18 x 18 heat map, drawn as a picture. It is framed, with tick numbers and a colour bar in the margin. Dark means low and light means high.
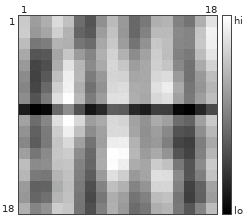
There is no overall slope. Stripes running up and down repeat 4 times from left to right. Row 9 stands out from the rest. On average the colour sits 60% of the way up the scale.
